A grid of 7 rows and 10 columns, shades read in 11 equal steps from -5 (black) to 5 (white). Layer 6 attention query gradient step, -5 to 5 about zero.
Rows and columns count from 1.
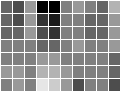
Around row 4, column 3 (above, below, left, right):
1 0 0 -1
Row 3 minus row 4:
-1 -1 1 -1 -2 0 -1 -1 -1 0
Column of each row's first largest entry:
10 3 3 7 4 4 4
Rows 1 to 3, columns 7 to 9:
1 0 -1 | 0 -1 -1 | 0 -1 -1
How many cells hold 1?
15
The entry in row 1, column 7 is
1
